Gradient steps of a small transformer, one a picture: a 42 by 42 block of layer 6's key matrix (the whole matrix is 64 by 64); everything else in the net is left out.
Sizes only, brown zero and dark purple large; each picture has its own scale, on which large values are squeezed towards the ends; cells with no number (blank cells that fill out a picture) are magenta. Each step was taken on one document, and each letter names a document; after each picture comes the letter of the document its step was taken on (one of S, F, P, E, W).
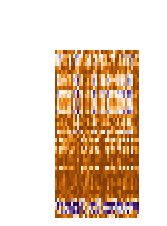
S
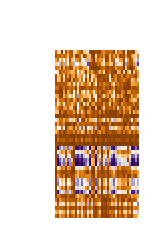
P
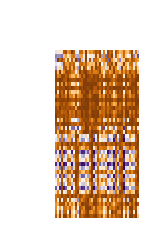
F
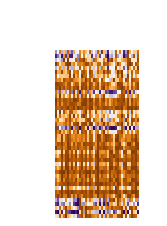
F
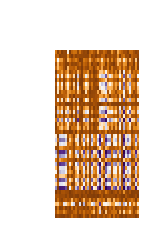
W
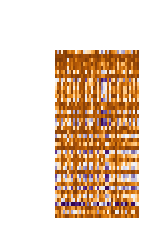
W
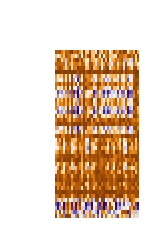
S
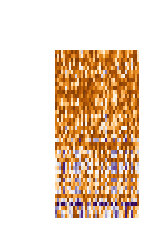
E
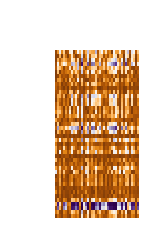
S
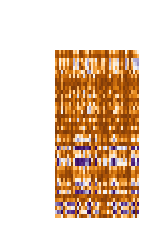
P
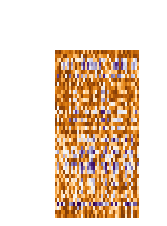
E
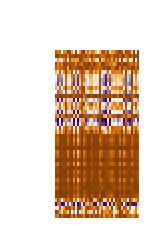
W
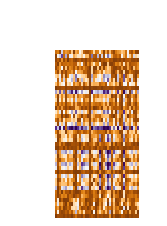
F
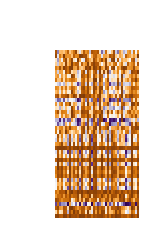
W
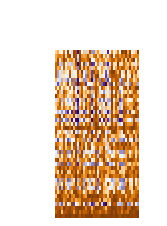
W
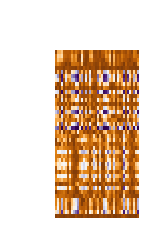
F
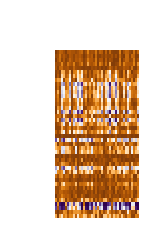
S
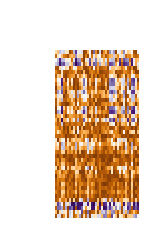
S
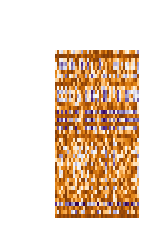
E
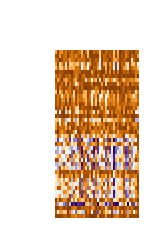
E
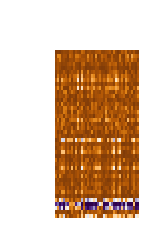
S
